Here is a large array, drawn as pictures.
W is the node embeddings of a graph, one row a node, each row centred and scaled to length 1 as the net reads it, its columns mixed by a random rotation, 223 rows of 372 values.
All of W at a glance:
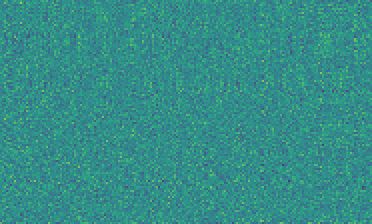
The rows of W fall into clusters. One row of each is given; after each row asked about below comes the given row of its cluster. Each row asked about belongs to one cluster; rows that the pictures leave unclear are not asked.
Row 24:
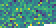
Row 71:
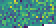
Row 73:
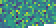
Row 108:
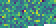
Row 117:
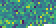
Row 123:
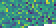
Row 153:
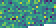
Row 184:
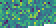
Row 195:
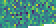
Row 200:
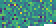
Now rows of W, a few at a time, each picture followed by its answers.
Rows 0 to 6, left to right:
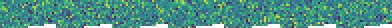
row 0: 123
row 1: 71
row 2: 200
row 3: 71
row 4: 117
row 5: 24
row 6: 200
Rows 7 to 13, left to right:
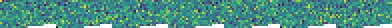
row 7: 184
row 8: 117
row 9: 108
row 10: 184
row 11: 123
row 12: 117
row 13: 108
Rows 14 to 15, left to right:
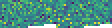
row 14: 200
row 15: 24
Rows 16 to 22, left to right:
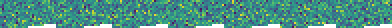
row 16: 73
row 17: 108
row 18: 108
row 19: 184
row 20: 108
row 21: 24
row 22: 123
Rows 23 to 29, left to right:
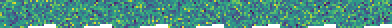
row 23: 71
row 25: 117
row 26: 24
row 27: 71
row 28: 184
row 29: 123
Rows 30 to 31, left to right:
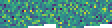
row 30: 108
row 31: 200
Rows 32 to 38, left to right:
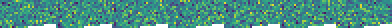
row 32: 117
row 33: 73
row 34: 73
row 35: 117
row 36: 73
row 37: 73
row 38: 24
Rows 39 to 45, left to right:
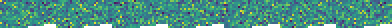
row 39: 184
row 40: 24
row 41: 117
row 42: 24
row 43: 73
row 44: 24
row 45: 184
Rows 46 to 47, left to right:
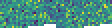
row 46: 153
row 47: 73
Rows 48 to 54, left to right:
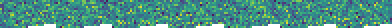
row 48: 73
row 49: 153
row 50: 117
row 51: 24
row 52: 153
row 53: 117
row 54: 24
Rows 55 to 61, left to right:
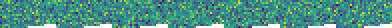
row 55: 108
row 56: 24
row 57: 153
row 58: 184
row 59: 71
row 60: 200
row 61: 73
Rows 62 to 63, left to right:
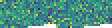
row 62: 184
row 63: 24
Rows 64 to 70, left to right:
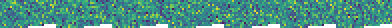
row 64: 71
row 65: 153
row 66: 153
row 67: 200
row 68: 108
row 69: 71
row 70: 195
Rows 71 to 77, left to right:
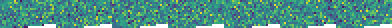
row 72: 117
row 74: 108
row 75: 71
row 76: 153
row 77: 108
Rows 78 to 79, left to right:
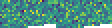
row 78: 108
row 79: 73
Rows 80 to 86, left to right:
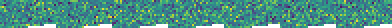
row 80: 123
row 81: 117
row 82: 108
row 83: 108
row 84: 123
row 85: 108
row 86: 108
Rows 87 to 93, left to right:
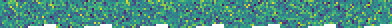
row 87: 71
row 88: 24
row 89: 71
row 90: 123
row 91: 123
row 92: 184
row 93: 73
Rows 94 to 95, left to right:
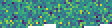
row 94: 117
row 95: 200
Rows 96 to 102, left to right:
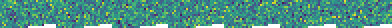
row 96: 71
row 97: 195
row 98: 184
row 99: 117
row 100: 123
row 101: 117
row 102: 108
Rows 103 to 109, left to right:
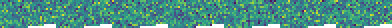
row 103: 117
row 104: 123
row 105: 184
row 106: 71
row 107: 153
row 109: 184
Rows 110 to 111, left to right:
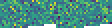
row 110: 71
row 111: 200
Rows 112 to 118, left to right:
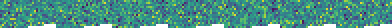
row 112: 24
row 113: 123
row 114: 153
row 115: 195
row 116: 153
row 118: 71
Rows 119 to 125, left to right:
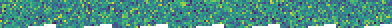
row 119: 200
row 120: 108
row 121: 73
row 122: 71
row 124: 73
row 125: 117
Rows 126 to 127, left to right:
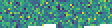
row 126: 195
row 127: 73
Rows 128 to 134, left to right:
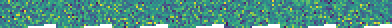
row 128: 108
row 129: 195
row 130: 24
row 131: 108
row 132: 73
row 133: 153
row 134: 24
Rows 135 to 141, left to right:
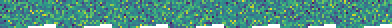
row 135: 108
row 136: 184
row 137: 195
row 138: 73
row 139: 117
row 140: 71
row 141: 108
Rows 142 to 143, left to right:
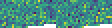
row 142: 153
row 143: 117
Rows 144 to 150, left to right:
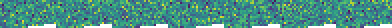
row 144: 73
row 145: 123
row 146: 71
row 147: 117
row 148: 153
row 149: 200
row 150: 71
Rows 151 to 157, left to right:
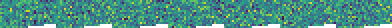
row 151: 153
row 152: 195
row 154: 153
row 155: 108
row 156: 200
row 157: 195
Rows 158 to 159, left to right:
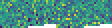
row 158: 123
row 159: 24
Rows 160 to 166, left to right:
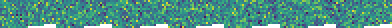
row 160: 195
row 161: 184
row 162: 71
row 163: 24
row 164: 153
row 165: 153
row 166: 73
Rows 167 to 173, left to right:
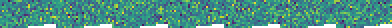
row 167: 117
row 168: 195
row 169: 200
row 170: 117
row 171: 200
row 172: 108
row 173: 184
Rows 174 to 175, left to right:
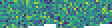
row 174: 153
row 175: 200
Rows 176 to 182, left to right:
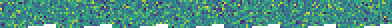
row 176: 73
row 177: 153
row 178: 184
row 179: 153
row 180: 73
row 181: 73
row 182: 123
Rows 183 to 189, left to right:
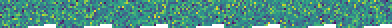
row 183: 108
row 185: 71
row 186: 200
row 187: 200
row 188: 200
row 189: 153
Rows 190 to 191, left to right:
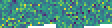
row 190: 24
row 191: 195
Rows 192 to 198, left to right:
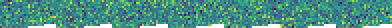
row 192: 117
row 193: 71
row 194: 71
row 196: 153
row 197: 24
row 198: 117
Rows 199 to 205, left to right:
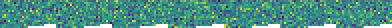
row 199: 108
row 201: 195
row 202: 153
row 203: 24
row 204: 200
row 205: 184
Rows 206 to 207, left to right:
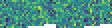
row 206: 153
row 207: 123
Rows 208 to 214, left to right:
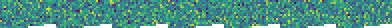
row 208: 200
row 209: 108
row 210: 73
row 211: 184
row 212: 195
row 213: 108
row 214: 195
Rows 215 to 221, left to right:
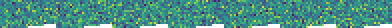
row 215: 117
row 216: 73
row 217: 24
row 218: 153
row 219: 117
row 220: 117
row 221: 24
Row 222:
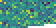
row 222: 184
